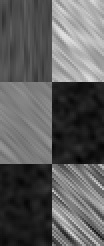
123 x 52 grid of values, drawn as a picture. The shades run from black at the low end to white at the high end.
The table splits into 3 rows of 2 panels. Panel 1,1: low, streaked downward, faint in contrast. Panel 1,2: high, slanting down to the right. Panel 2,1: middling, slanting down to the right, faint in contrast. Panel 2,2: very low, blotchy, faint in contrast. Panel 3,1: very low, blotchy, faint in contrast. Panel 3,2: middling, slanting down to the right, strong in contrast.
